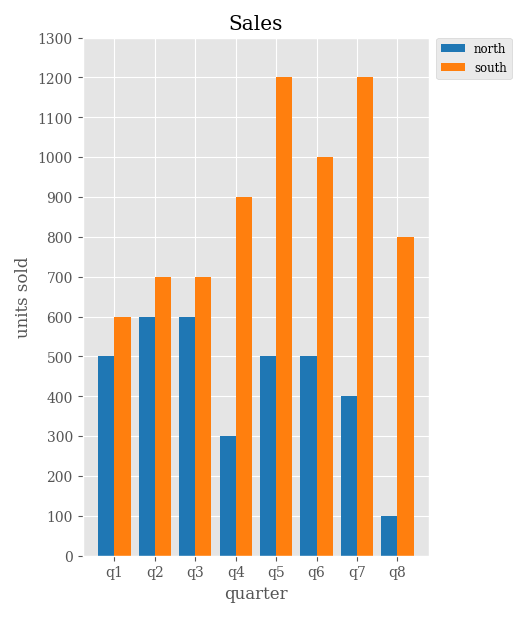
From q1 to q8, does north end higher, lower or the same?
lower
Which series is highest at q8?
south
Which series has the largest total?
south
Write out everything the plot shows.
Title: Sales
x-axis: quarter, ticks q1 q2 q3 q4 q5 q6 q7 q8
y-axis: units sold, ticks 0 100 200 300 400 500 600 700 800 900 1000 1100 1200 1300
Legend: north, south
Values:
north: 500 600 600 300 500 500 400 100
south: 600 700 700 900 1200 1000 1200 800
